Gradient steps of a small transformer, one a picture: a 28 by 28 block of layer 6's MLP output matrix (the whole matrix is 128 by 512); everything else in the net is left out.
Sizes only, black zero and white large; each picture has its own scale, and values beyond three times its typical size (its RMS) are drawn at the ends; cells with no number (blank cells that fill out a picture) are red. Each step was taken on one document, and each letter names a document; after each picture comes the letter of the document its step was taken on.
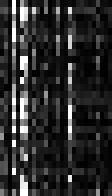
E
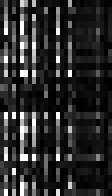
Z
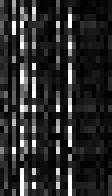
E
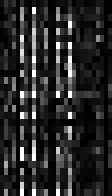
E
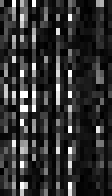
E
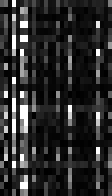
Z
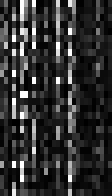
E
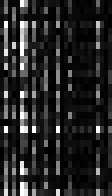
Z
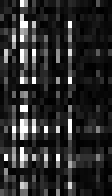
Z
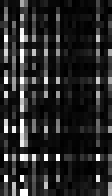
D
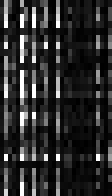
D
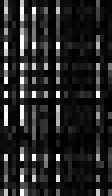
D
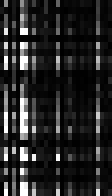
Z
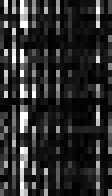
Z
